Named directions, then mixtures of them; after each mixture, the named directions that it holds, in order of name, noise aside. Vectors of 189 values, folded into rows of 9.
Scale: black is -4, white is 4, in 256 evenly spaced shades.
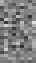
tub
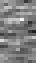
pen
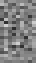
tub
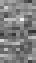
pen, tub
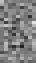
tub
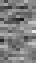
pen, tub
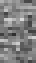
pen, tub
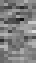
pen, tub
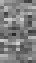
pen, tub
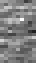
pen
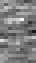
pen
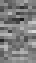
pen, tub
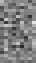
tub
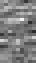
pen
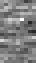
pen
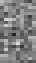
pen, tub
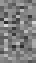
tub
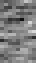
pen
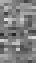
pen, tub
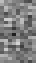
pen, tub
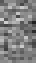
pen, tub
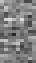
pen, tub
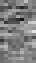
pen, tub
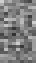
pen, tub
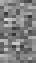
pen, tub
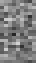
pen, tub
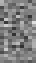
tub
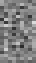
tub
